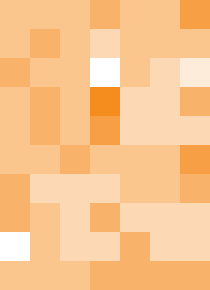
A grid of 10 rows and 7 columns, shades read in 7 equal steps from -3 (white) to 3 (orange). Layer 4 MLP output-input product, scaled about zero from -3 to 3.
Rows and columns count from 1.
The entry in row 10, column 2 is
0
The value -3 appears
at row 3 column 4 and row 9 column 1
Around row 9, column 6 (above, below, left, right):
-1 1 1 -1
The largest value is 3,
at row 4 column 4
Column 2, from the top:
0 1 0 1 1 0 -1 0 0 0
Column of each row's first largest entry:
7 2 1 4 4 7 1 1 5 4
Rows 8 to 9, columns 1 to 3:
1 0 -1 / -3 0 -1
